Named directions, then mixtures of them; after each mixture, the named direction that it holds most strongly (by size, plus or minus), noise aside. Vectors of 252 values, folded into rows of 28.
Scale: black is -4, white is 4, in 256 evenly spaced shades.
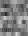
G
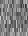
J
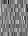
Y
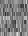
J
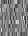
Y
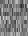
J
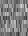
J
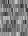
G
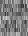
J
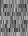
J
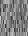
J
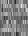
G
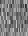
J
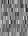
Y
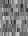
G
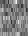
G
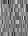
Y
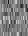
Y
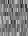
J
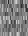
J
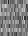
Y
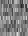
J
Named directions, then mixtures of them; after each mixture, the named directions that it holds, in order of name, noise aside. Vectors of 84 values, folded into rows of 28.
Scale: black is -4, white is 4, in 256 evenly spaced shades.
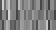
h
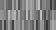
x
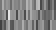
h, x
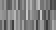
x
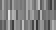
h, x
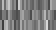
h, x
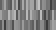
x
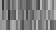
h, x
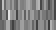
h, x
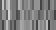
h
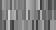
h, x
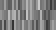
x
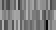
h, x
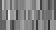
h, x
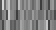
h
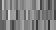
h, x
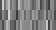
h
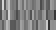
h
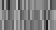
h, x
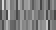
h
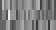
h, x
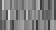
h, x
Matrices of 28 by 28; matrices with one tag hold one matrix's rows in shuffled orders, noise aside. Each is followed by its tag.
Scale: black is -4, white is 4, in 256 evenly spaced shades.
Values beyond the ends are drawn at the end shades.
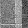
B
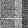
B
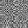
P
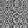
P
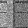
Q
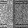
Q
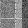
B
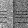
Q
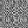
P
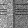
Q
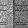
Q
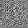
P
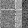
B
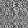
P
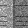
Q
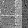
B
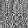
P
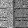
Q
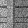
Q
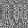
P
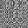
P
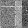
B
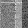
B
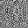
P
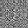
P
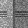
Q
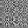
P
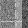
B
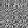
P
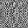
P
